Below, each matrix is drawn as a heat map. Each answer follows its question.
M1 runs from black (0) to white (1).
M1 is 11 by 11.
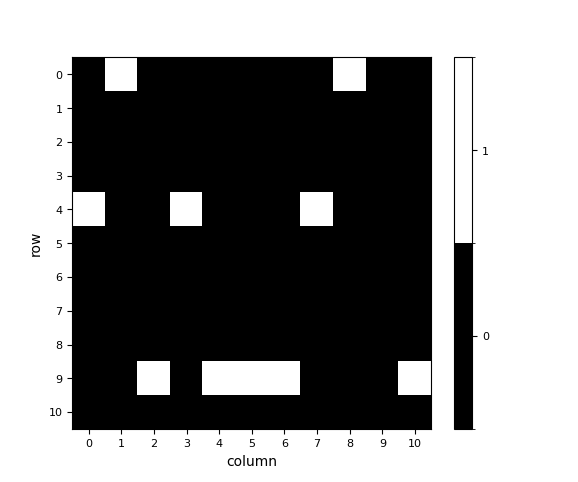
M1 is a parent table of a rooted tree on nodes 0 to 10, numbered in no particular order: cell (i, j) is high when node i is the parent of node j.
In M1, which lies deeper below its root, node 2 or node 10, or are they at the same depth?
the same depth
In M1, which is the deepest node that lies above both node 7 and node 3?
4
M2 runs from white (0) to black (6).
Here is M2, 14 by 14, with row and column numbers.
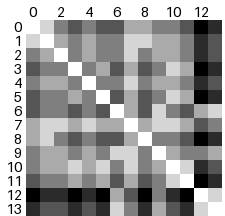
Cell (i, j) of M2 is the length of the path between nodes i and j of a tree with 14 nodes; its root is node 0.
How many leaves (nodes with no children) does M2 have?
7
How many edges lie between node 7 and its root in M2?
2
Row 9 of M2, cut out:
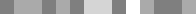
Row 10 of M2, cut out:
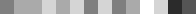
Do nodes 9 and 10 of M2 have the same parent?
yes
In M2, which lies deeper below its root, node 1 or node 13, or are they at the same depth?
node 13
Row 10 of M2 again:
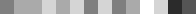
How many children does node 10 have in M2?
3
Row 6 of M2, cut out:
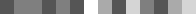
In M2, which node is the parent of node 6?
9
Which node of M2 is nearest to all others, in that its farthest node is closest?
9
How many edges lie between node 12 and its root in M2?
6
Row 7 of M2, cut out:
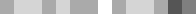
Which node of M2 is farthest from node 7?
12
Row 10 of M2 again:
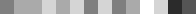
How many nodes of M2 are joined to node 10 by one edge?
4
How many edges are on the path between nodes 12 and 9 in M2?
3
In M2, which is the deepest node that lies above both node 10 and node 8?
1
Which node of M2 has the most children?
7
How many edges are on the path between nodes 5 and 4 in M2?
3
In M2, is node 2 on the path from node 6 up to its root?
no
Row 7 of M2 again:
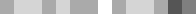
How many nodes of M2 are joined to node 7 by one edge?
5
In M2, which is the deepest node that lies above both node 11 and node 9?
7
